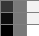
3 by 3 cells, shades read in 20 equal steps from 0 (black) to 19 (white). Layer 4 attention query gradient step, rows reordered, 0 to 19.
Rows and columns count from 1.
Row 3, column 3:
19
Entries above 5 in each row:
2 2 2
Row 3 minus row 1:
-4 0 1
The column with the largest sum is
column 3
